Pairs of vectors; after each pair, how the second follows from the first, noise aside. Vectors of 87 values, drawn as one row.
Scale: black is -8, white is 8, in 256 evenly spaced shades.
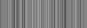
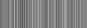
sign-scrambled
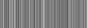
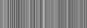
sign-scrambled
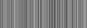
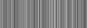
negated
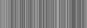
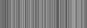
negated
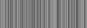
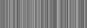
negated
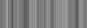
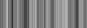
scaled up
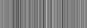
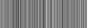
copied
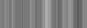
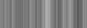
copied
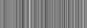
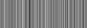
negated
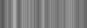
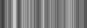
scaled up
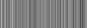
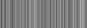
negated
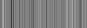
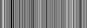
scaled up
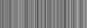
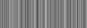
sign-scrambled
